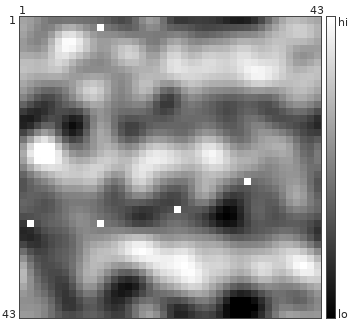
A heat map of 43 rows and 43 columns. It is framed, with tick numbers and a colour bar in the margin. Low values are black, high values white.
Seam: none. Lone odd cells: 5, each higher than its neighbours. Stripes: horizontal, repeating 3 times.
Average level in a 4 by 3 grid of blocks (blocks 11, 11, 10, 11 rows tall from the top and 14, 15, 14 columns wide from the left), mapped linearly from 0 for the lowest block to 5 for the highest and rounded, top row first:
4 4 5 | 2 3 1 | 1 1 0 | 1 4 3
